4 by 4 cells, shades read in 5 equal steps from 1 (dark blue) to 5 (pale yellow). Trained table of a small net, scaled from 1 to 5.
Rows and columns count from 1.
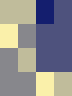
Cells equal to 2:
5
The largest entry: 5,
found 2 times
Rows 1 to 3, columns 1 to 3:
4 4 1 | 5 3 2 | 3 4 2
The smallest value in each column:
3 3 1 2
